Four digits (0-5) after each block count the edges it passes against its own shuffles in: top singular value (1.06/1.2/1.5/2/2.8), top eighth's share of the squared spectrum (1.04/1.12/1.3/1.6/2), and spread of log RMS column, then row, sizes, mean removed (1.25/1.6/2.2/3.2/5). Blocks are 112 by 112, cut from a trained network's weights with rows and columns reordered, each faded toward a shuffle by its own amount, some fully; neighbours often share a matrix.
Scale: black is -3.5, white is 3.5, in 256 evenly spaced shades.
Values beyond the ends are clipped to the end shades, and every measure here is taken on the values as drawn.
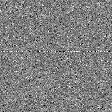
2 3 1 1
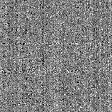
3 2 0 2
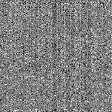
3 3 0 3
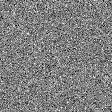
1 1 0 0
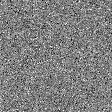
0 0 0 0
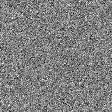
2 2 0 1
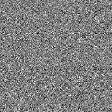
3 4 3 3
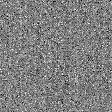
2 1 0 1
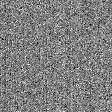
2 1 0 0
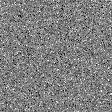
0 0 0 0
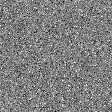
0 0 0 0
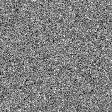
0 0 0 0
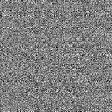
3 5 2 3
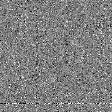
3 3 2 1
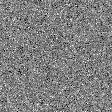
0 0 0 0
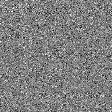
2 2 0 2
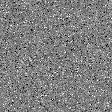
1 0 0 0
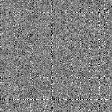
4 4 3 2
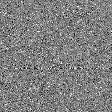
2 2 1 1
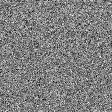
2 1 0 0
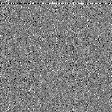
4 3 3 2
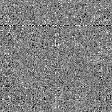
4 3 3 2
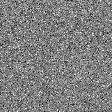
1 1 0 0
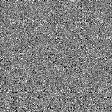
3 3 1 2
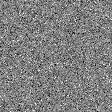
1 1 0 0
